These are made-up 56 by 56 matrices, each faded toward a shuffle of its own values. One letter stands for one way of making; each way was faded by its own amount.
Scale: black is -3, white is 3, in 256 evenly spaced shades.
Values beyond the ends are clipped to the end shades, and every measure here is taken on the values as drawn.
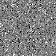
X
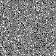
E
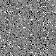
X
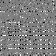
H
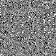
X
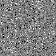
X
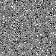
E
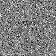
E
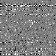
H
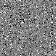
X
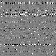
H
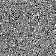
E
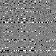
H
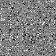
X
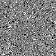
X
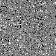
X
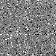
X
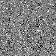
X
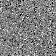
E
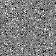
X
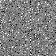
E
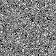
E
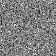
E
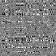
H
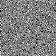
E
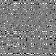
H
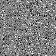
X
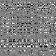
H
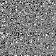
X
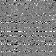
H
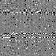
H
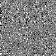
X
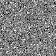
E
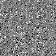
X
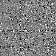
X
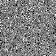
E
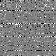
H
